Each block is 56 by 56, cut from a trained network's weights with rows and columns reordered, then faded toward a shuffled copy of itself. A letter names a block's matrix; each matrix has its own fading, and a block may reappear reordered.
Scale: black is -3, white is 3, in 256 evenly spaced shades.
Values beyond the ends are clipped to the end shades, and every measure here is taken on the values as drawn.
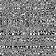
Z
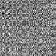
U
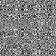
Z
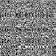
U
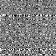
Z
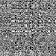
U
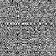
U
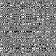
Z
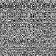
U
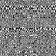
Z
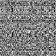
U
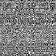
U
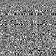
Z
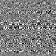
Z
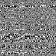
Z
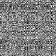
U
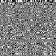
Z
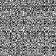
U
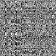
U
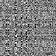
U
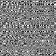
Z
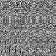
U
